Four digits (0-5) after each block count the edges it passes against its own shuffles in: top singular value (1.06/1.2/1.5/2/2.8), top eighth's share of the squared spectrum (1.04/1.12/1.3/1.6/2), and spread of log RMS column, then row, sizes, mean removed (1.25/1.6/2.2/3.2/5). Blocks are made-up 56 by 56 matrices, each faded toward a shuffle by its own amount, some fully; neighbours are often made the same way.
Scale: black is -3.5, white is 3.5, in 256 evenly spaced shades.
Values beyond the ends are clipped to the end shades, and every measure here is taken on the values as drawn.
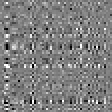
5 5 3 3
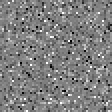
2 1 0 0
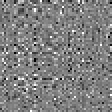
4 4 2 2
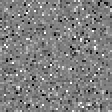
2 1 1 0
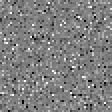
0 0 0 0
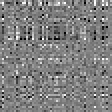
5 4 3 3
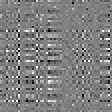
5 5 3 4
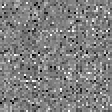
4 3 1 1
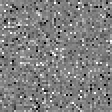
2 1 0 0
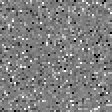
1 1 0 0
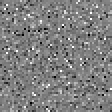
1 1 0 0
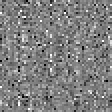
4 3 2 1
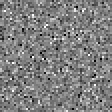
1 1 0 0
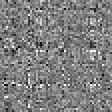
4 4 3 2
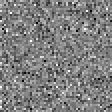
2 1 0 1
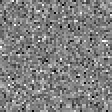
1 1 0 0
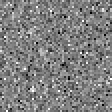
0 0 0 0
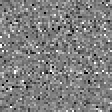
1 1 0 2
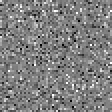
3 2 0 0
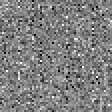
1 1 2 0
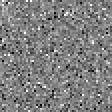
0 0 0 0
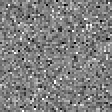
0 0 0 0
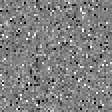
1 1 0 0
